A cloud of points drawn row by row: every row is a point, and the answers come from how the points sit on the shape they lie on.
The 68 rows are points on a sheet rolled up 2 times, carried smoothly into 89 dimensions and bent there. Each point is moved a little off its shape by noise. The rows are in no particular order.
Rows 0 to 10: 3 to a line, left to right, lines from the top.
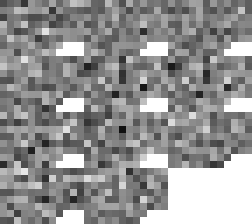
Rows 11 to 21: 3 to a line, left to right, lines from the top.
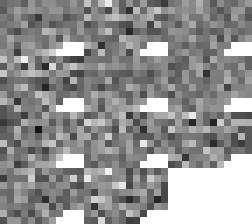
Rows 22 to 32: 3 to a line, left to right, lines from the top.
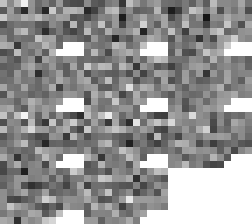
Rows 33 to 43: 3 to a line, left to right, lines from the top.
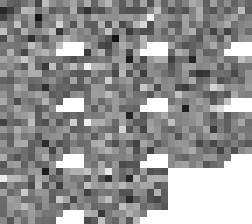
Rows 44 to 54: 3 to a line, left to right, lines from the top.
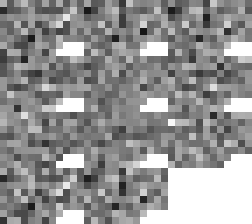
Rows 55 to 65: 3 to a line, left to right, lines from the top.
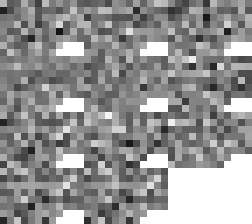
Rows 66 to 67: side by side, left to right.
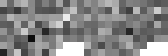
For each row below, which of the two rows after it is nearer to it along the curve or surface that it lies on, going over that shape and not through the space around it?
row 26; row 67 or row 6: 67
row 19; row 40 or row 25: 40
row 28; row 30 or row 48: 30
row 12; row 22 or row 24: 22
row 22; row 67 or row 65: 65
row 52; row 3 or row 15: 3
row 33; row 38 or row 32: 38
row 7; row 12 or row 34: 34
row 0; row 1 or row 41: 1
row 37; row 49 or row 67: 49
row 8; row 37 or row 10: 10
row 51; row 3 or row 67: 67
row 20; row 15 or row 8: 8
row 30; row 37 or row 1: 37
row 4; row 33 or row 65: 33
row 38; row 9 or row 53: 53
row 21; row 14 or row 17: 14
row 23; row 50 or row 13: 50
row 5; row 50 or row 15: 50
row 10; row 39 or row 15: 39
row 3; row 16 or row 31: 16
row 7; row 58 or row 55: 55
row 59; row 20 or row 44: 20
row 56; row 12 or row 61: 61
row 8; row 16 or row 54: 16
